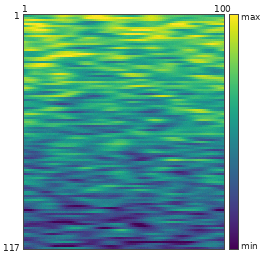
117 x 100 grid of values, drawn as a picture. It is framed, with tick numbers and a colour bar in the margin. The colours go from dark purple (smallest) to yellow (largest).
Slope: up to the top. Grain: streaks across. Average level on the scale: 50%.
